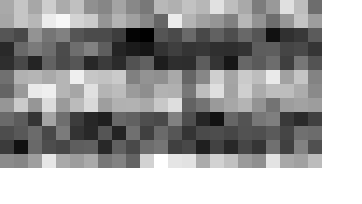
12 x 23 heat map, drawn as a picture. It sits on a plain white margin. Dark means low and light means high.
Grain: streaks across. Stripes: horizontal, repeating 2 times. Slope: none. Average level on the scale: 50%.
